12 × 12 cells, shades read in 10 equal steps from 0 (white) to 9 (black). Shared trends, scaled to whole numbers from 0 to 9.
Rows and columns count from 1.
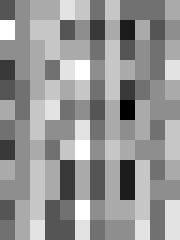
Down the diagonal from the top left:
6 4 3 5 3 4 5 2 8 2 5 1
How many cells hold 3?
33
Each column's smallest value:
0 3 1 1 1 0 4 2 3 1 4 1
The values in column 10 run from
1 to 5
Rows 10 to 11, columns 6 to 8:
3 6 3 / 0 4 3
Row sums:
44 49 44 39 47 49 42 40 49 50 40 42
